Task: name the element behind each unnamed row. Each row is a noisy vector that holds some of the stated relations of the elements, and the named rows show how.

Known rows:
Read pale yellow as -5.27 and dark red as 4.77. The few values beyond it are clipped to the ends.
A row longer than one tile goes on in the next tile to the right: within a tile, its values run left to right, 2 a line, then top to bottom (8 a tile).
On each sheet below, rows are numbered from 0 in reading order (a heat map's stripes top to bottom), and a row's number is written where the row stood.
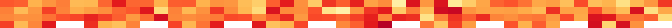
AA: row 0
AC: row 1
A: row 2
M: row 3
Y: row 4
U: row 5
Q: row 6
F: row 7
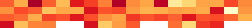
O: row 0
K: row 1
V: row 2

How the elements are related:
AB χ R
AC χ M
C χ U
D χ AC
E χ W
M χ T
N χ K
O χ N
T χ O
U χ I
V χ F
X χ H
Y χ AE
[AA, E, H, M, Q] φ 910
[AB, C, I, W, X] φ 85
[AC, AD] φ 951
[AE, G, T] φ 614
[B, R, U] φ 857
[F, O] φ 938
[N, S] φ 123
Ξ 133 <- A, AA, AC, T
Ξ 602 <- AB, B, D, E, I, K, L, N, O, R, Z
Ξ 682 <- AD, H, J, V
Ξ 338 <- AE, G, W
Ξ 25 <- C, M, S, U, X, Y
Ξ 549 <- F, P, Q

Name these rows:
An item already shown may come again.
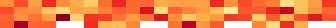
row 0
W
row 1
AC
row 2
E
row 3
I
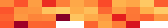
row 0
W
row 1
S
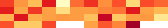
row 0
R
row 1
H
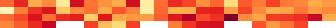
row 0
Y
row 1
AB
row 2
AE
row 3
G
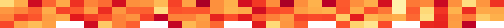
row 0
D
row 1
T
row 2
N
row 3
K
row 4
AB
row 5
X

